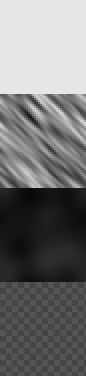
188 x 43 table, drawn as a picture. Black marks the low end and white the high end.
It is made of 4 by 1 panels. Panel 1,1: very high, flat. Panel 2,1: middling, slanting down to the right, strong in contrast. Panel 3,1: very low, smooth, faint in contrast. Panel 4,1: low, checkered, faint in contrast.
